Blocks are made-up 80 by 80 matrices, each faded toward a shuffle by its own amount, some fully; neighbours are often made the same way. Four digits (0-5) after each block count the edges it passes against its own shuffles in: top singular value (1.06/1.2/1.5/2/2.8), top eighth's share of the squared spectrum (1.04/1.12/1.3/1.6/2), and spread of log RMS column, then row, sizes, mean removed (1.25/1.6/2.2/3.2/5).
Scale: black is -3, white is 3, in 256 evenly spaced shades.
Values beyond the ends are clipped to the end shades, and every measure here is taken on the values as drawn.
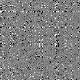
4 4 2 2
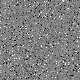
1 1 0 0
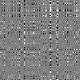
5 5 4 3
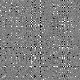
4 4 3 3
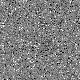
1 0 0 0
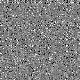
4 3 1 2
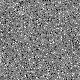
1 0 0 0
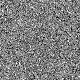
0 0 0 0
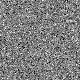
0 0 0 0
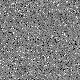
0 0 0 0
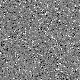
0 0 0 0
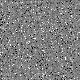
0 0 1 0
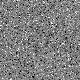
1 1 0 0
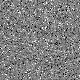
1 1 0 0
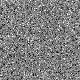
2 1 0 0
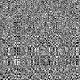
4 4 3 3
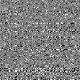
4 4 1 3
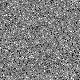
0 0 0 0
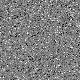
1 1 0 1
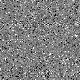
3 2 0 1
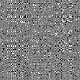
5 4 3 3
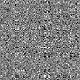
4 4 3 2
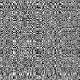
5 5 3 3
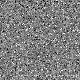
0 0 0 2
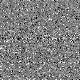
1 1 0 2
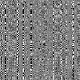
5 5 4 2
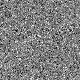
2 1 0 0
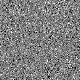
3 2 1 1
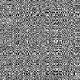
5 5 3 3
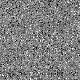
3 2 0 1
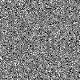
3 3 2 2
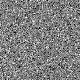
3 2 0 1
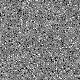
0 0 0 1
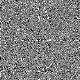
1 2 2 2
